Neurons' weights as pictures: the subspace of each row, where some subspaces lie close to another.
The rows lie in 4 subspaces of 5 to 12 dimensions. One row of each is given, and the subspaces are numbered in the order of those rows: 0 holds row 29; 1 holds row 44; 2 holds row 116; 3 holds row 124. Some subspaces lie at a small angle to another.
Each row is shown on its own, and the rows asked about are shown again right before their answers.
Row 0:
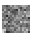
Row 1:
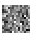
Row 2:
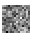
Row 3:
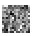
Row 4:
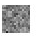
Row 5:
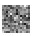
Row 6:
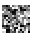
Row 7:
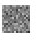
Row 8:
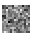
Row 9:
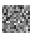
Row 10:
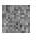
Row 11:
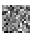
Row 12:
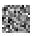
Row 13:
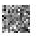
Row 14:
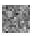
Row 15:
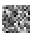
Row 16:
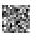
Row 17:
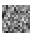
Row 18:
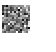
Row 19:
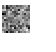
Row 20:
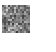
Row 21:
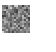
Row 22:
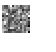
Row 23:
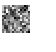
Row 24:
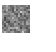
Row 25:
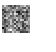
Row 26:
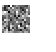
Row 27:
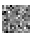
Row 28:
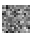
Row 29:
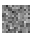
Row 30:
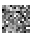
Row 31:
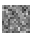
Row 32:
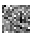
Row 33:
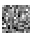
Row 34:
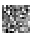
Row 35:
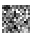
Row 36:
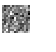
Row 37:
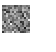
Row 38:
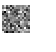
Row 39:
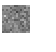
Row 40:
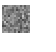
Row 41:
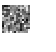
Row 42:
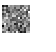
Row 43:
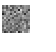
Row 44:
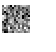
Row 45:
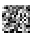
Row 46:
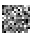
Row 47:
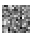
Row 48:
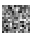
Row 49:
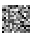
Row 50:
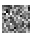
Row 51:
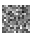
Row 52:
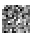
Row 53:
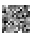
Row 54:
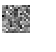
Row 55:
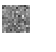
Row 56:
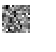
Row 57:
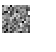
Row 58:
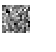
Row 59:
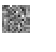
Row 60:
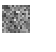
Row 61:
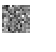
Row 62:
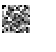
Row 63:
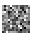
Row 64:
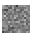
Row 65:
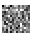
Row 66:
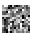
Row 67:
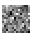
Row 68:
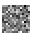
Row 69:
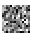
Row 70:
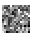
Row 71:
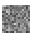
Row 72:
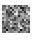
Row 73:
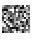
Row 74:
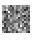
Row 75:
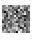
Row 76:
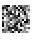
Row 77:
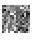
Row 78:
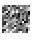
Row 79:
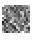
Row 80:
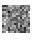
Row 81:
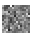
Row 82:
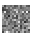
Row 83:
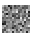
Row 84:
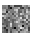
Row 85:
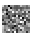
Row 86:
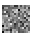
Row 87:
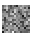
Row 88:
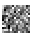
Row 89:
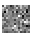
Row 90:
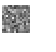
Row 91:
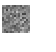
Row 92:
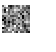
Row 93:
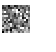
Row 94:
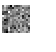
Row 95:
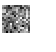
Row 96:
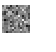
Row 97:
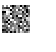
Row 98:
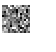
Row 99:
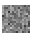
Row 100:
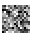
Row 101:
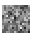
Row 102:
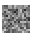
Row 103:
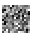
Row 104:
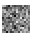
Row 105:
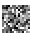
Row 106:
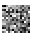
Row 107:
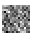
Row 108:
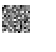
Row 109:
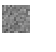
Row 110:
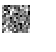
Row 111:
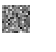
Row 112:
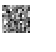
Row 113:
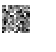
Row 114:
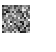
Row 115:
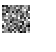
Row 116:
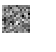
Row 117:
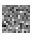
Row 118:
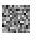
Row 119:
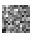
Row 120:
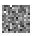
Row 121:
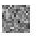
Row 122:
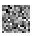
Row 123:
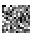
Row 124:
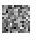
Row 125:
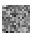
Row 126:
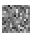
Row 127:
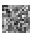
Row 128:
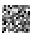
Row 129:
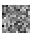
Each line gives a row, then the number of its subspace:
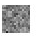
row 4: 3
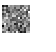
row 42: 3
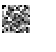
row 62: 1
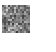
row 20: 1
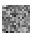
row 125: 3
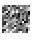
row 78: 3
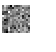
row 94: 2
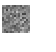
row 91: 0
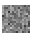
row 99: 0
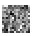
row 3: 3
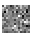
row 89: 1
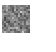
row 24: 1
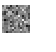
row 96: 2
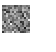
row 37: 2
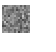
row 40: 1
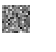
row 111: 0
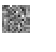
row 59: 3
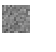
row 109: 3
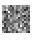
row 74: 3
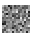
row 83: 0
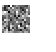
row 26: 2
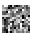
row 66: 3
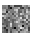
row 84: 3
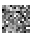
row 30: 1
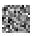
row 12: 1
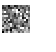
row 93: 1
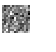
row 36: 3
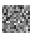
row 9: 1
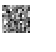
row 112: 0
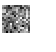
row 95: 3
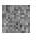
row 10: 0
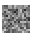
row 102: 3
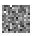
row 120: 0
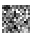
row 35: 1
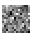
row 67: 3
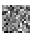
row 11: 0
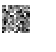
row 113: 3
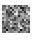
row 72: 3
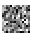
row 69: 0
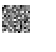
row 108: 1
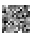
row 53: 0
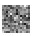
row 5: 0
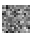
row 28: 2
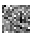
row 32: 1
